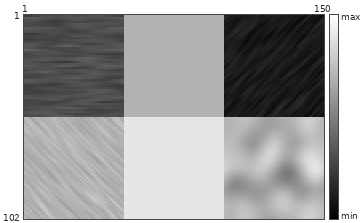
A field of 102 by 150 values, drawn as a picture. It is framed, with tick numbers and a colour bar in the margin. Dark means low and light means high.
The table splits into 2 rows of 3 panels. Panel 1,1: low, streaked across, faint in contrast. Panel 1,2: high, flat. Panel 1,3: very low, slanting up to the right, faint in contrast. Panel 2,1: high, slanting down to the right, faint in contrast. Panel 2,2: very high, flat. Panel 2,3: high, smooth.
